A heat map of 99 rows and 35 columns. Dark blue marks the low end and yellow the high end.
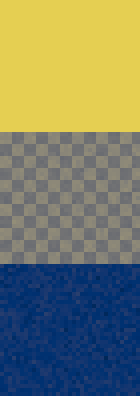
The table splits into 3 rows of 1 panel. Panel 1,1: very high, flat. Panel 2,1: middling, checkered. Panel 3,1: very low, fine-grained, faint in contrast.
